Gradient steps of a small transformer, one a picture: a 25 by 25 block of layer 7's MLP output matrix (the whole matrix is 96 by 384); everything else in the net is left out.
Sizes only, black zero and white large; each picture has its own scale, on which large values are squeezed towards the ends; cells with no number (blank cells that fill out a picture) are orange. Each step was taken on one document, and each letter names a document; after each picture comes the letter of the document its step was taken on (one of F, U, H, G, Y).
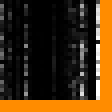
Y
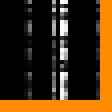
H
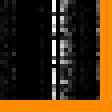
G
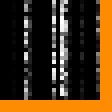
H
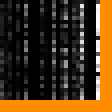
Y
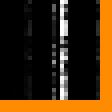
H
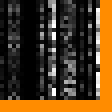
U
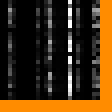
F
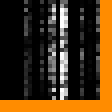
H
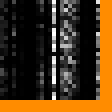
G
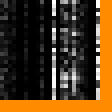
Y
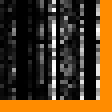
G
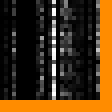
U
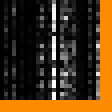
U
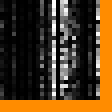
U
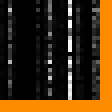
F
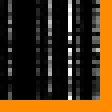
F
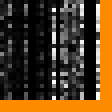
Y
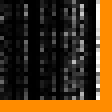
Y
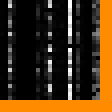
F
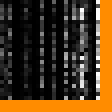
Y
